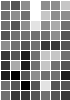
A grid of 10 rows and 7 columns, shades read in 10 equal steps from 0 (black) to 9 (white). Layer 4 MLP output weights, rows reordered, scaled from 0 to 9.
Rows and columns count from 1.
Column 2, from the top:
3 5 3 4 4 3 6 0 3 2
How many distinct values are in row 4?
3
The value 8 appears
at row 3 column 4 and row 9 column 5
